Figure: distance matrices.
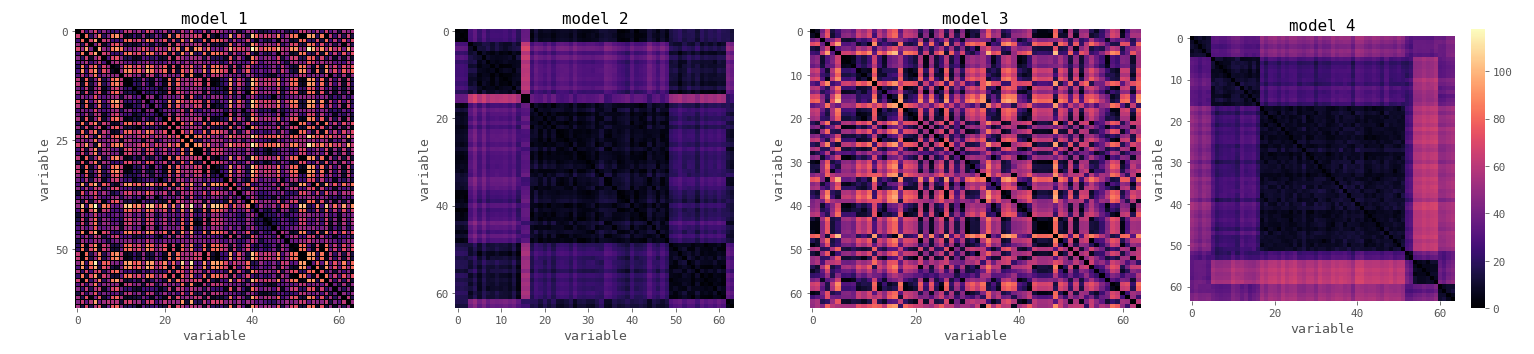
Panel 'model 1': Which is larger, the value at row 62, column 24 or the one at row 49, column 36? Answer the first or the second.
the first
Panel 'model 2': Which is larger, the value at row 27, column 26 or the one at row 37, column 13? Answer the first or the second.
the second
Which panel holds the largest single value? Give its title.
model 1
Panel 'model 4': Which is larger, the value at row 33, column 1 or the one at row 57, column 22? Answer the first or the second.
the second
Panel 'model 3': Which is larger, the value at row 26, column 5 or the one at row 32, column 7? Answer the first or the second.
the second
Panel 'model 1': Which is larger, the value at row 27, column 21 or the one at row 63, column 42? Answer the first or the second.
the second
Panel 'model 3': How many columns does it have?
64
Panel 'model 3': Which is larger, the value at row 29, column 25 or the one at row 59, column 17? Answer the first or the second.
the second
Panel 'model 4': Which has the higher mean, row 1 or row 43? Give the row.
1
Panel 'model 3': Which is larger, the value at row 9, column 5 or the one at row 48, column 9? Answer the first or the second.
the first
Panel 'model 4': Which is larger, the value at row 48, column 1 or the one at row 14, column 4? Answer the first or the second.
the first
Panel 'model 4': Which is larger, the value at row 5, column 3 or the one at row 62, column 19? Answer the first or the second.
the second
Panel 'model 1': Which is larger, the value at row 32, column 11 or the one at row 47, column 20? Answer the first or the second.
the second
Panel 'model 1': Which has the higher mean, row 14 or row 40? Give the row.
40
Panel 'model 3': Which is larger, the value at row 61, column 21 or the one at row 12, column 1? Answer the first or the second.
the first
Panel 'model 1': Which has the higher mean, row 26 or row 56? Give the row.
26
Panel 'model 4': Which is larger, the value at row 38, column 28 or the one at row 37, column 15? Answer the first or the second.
the second
